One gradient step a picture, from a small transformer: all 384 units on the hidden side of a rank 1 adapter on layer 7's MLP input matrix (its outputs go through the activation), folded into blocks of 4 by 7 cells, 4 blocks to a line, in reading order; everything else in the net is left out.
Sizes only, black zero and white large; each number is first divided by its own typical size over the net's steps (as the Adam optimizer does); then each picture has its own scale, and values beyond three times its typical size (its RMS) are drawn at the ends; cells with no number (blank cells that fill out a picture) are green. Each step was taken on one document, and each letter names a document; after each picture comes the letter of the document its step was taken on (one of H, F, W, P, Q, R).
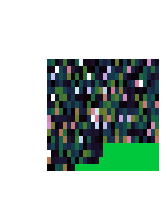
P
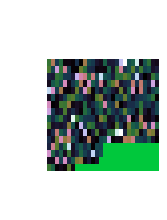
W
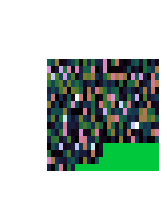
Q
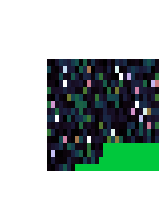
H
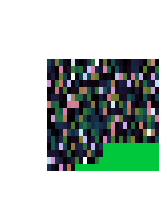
Q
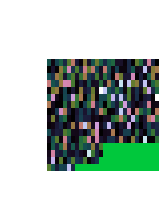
Q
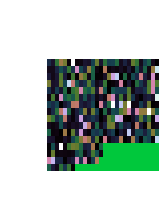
Q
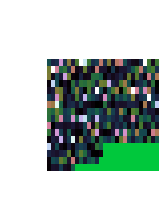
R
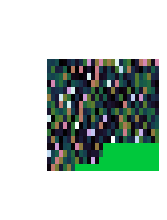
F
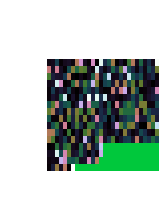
F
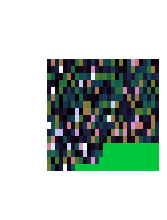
P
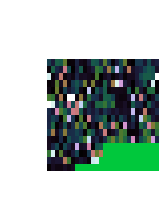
R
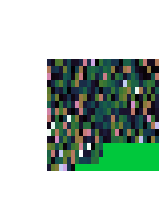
R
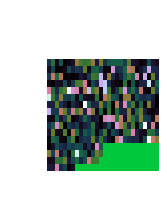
F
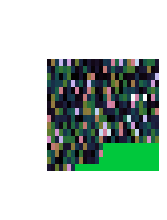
W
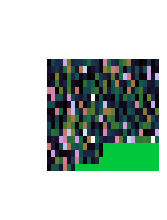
W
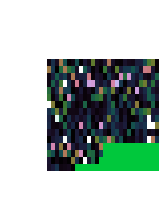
H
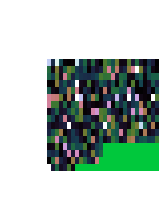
W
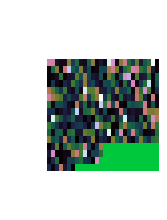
W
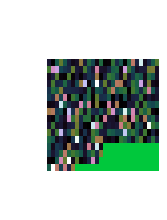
F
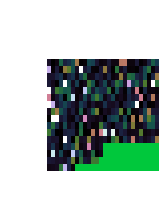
H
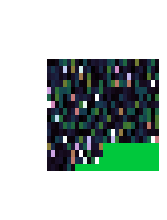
H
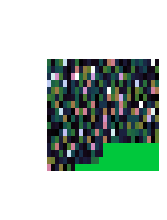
Q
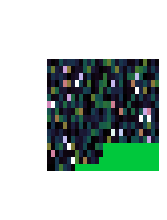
H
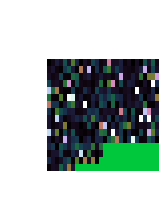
H
